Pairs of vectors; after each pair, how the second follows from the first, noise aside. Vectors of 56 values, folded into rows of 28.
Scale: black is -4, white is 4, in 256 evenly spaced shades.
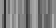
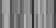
wrapped around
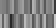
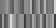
negated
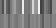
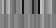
negated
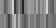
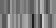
reversed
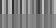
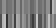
wrapped around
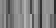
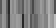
wrapped around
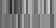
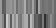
reversed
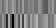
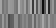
reversed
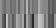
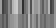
reversed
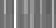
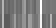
reversed
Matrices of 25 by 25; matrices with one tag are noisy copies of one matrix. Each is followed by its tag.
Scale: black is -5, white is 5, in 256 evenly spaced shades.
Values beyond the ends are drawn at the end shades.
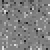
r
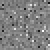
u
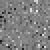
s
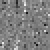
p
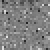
r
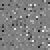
u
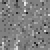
p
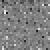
r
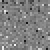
r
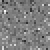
r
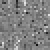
p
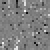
p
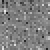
r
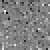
r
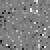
s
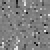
p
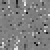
p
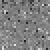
r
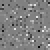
u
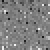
r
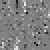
p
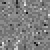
p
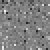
r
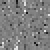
p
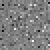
u
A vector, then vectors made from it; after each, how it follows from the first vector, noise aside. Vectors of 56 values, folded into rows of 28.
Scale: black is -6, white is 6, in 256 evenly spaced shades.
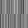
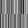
scaled up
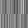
negated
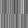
negated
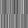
negated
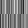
scaled up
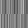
negated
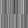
negated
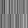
wrapped around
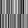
scaled up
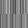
wrapped around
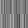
wrapped around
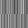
negated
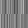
negated
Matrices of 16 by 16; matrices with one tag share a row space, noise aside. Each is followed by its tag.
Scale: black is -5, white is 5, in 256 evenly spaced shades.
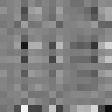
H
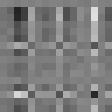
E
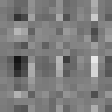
E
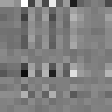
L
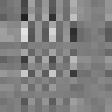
L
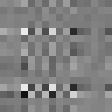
L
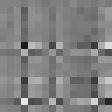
H
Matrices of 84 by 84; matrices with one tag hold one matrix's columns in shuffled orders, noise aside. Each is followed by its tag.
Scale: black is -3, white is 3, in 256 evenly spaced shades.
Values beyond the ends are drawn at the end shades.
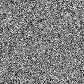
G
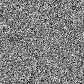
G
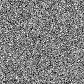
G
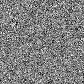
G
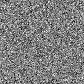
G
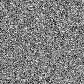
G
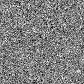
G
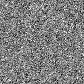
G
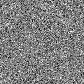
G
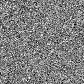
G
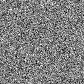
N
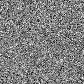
G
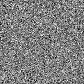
G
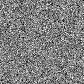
G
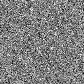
N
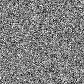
G
